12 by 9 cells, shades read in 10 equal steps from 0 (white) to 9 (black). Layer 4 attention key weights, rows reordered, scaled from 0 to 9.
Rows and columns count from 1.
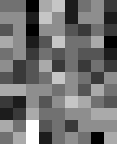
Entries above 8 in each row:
1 0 1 1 0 0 0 0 0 0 0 1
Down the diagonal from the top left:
5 4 9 6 6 5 5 3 6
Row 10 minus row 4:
5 3 -5 -1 3 -1 -1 0 -6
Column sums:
59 61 64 57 51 62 61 58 71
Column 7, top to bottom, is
5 4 7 5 6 7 5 6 3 4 4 5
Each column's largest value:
8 8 9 8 7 8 7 9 9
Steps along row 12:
down down up down down up up down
